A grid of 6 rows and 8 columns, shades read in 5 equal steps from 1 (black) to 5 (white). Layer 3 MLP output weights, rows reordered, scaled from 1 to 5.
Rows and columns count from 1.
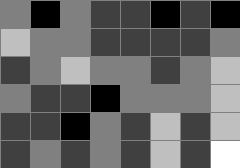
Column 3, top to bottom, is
3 3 4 2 1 2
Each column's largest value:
4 3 4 3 3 4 3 5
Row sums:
15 21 24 21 20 23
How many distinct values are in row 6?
4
